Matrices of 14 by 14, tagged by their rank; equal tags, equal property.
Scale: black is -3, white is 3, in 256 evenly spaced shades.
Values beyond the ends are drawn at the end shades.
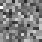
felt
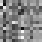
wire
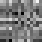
wire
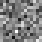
felt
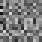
wire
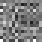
wire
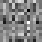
wire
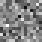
felt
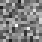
felt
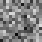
felt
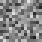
felt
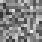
felt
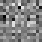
wire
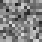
felt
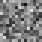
felt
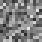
felt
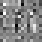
wire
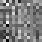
wire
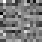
wire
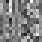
wire
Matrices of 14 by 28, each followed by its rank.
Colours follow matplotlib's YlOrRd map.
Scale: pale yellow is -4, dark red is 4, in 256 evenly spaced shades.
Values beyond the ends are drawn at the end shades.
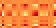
one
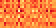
two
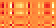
one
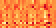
three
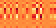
one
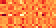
three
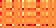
one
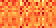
two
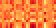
two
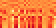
two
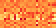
three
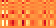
one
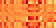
two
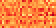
three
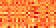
three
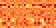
three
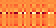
one
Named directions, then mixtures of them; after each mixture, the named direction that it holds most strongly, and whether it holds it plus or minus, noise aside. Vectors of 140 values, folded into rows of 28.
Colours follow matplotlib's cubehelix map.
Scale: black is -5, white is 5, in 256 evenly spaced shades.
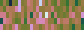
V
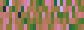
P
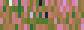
V, minus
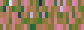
P, plus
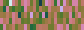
P, plus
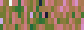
V, minus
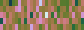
V, plus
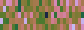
V, minus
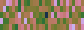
V, minus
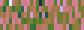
P, plus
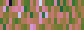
P, minus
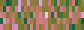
V, plus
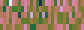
P, plus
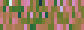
P, plus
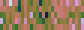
V, minus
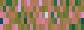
V, plus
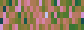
V, plus
